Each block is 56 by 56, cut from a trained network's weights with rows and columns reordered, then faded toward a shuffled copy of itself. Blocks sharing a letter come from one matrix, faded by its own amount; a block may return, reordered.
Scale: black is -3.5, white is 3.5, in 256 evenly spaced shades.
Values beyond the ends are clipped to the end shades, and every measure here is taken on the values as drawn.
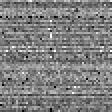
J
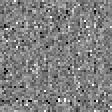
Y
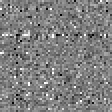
Y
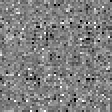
Y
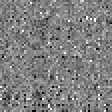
Y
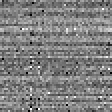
J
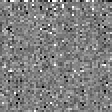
Y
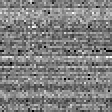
J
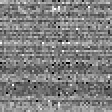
J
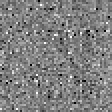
Y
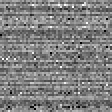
J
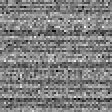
J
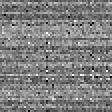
J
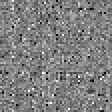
Y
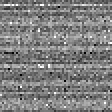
J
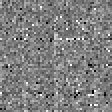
Y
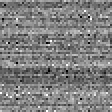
J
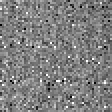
Y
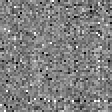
Y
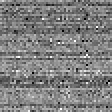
J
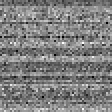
J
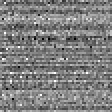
J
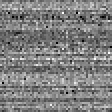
J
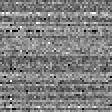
J
